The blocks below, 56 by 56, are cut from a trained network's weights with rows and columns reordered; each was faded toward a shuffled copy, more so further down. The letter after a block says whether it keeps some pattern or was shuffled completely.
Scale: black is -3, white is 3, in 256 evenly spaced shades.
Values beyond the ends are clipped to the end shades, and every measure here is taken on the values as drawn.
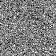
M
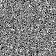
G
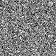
G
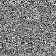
M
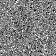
G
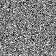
G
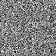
M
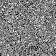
G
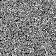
G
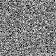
M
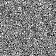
G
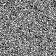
G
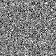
M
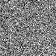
G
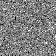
G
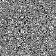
M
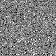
M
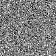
G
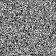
G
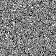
G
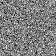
G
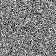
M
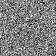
M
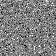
G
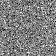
G
